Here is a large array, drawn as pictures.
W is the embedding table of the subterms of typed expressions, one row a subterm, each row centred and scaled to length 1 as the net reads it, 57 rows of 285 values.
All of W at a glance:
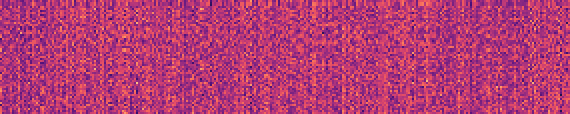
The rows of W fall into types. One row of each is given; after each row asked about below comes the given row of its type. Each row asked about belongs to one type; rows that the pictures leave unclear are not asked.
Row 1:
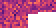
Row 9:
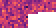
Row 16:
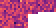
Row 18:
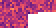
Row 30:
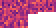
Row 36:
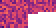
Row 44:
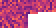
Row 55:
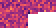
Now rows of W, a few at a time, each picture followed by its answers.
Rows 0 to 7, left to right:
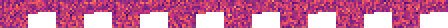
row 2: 1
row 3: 44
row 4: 9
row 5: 30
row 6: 16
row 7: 30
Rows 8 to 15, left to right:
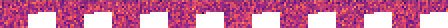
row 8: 30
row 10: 16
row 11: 30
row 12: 1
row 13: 18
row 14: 55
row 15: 16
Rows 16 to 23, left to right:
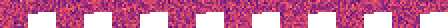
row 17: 18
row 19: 36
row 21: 1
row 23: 44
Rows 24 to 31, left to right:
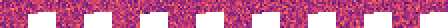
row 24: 18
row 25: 18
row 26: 16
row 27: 44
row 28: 9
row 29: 36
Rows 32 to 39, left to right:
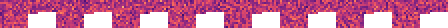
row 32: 1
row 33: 36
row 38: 44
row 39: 1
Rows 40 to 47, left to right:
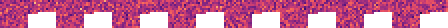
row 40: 36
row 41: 44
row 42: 30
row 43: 55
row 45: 55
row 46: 9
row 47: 18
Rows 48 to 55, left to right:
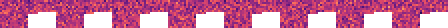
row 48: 36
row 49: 44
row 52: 36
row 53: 9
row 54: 44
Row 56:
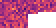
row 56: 1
